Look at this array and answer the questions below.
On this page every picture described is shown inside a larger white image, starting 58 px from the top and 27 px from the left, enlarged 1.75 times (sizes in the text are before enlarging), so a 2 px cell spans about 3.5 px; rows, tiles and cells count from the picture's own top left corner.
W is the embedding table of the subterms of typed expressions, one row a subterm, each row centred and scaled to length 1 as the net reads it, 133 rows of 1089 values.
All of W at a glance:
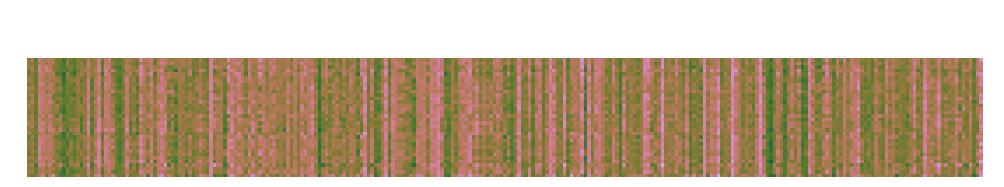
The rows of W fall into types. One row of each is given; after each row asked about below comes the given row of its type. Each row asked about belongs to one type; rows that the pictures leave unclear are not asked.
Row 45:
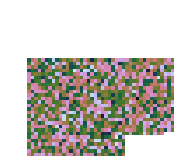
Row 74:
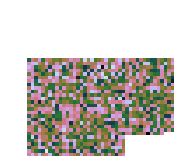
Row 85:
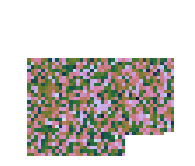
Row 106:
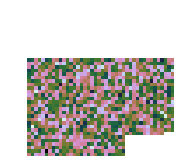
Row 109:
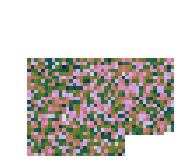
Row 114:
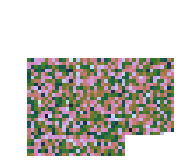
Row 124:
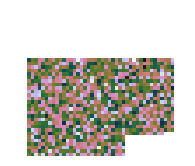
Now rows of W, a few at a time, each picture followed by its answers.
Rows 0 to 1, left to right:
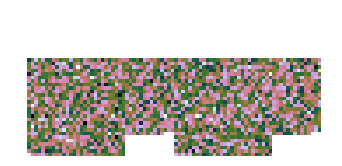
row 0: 45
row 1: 109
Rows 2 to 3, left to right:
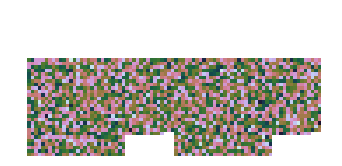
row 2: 114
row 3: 124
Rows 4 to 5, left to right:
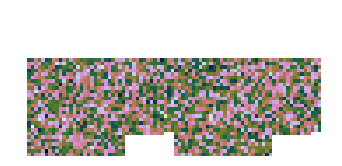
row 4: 106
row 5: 109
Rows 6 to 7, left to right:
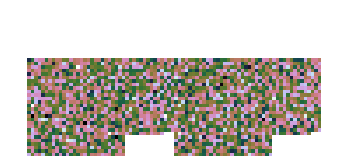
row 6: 124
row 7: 85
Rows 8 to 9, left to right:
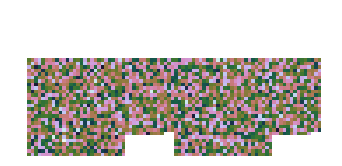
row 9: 114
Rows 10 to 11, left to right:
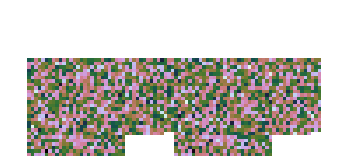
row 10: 106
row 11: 45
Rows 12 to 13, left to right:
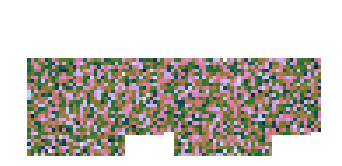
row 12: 109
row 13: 114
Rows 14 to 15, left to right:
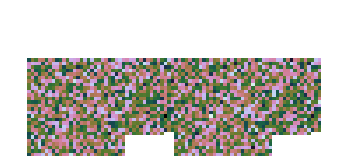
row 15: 106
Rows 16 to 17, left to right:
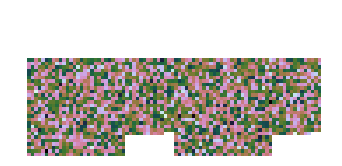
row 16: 106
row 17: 124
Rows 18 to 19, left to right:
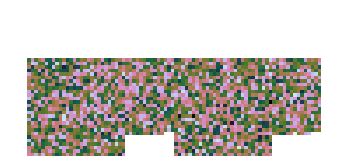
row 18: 109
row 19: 124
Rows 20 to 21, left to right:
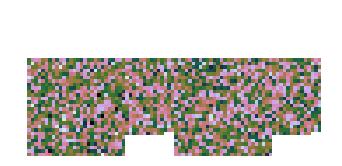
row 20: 85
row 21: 109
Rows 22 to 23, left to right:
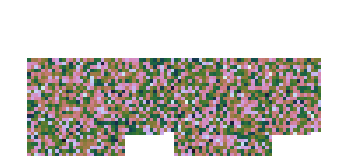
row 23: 45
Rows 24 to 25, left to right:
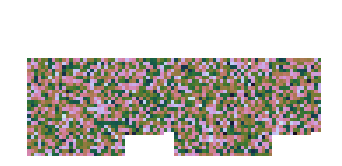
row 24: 74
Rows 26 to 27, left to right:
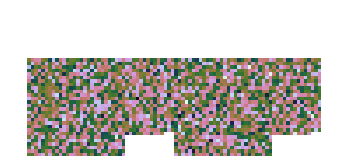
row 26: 85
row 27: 45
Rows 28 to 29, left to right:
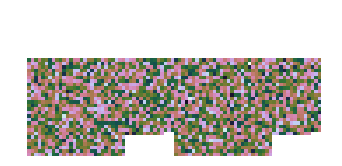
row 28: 74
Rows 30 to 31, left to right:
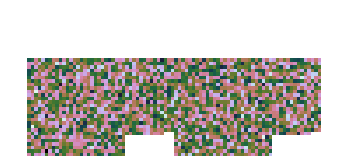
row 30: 106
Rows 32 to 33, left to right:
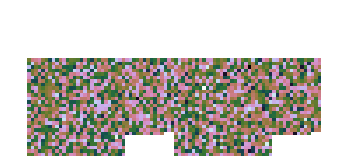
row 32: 85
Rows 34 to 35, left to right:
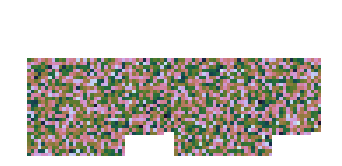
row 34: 114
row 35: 124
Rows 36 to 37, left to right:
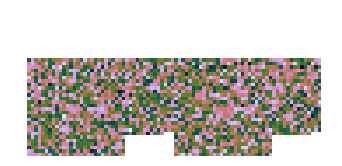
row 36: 74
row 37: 109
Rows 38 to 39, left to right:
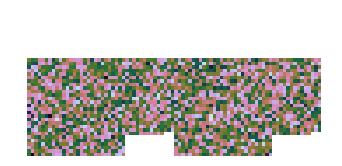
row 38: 124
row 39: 109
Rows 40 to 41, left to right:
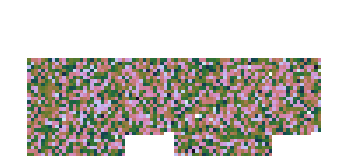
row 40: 85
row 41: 109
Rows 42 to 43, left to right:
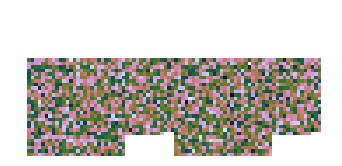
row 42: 114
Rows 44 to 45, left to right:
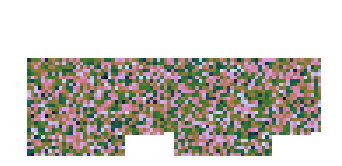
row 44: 106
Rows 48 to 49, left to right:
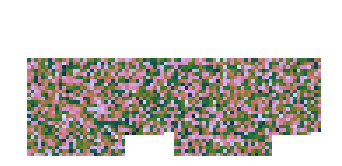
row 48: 74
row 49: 114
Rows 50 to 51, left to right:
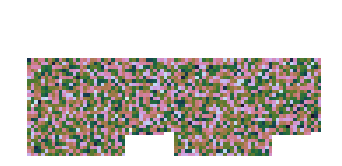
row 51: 114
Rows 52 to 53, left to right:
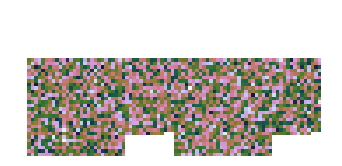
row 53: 106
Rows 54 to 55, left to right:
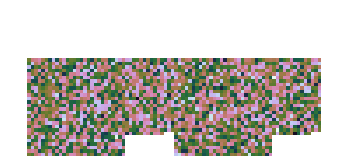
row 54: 85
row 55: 109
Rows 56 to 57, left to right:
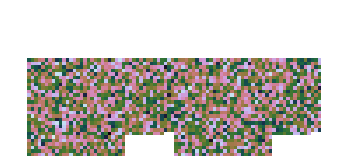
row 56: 106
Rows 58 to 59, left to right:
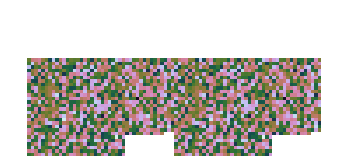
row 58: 85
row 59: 85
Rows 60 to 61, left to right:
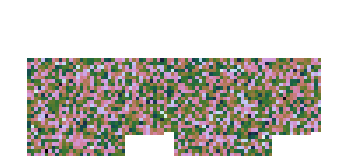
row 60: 106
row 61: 45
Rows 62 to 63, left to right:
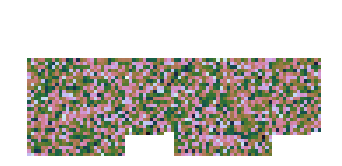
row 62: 109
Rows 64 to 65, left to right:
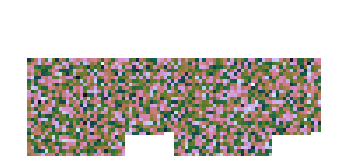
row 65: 85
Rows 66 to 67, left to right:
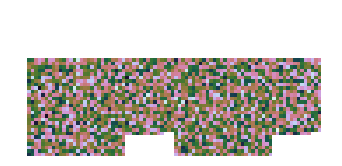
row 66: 114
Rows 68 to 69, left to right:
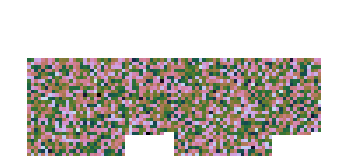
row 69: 45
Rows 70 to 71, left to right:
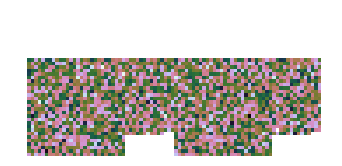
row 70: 45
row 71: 45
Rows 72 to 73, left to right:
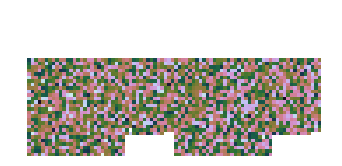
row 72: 109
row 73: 85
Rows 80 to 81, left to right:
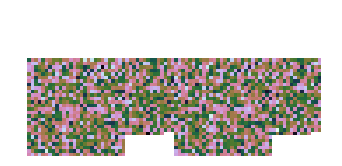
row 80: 74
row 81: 74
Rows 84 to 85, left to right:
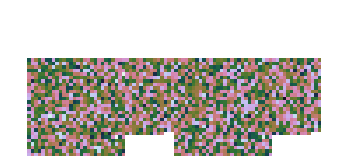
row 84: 45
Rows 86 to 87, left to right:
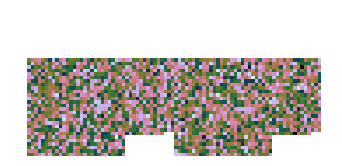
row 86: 85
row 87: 74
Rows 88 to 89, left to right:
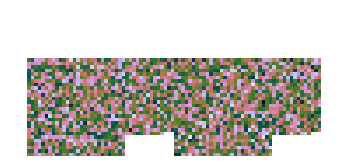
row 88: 114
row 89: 106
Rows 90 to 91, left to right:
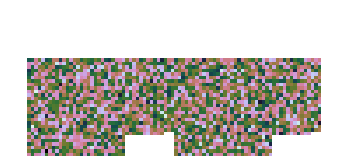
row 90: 106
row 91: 124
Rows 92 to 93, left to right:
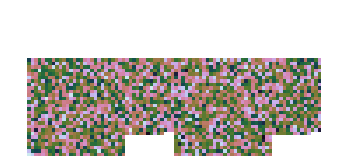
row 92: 45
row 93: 74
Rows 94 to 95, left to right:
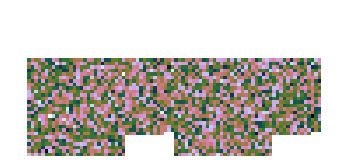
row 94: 109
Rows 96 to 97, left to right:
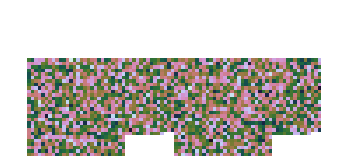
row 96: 114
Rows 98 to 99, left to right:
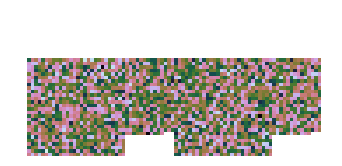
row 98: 74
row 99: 45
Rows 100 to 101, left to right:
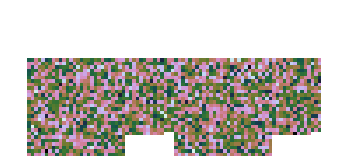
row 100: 106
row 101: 74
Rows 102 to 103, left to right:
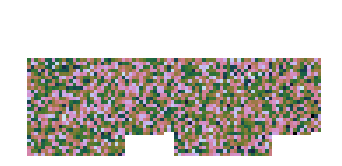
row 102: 109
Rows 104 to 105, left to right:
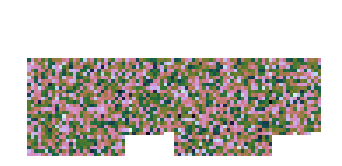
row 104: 74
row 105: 124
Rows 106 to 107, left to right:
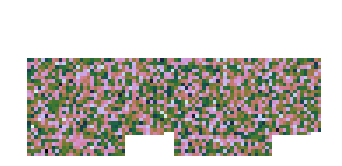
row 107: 114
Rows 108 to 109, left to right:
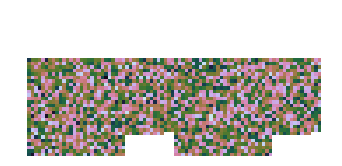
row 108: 106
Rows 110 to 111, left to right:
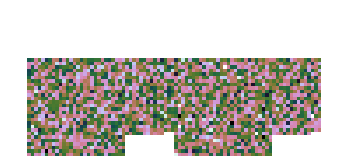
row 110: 106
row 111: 45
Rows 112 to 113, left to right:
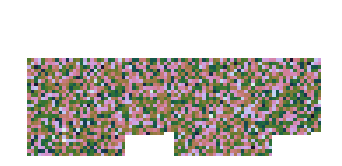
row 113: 106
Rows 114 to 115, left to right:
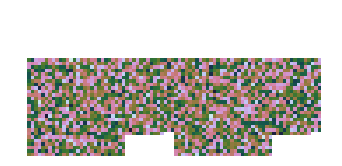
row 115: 74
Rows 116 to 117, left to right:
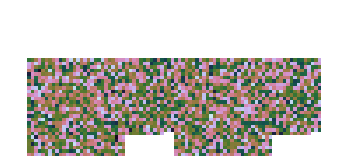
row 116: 74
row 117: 74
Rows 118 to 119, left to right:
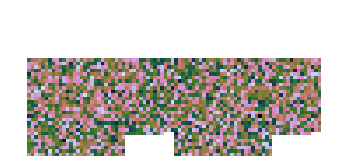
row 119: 45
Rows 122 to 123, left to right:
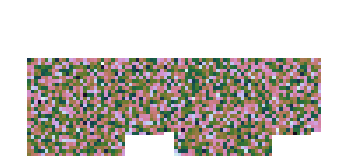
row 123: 45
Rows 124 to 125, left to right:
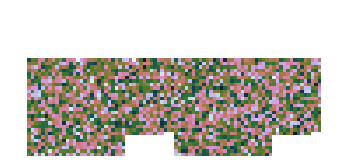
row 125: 109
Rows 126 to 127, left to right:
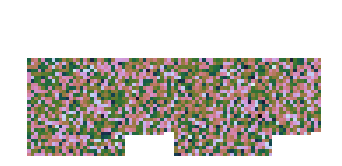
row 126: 45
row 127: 85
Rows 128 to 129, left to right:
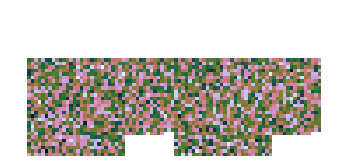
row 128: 45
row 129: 109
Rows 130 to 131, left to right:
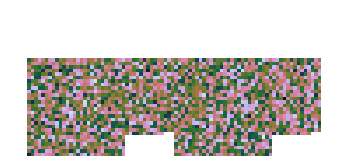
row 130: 114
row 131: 85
